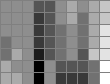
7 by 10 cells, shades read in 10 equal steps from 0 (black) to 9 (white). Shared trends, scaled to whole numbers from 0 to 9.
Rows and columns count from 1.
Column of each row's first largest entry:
10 10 10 10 10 10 10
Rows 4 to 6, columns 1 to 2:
4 5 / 4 6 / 6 5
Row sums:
50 48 47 46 46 43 41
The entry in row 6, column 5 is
5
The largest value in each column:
6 6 5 3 5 5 6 5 7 9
